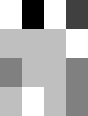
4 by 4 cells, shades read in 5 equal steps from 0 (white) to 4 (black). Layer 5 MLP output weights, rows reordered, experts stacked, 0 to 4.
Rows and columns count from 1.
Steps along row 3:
down same up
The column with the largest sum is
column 4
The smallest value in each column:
0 0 0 0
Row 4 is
1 0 1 2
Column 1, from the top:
0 1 2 1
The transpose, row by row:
0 1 2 1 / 4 1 1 0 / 0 1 1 1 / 3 0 2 2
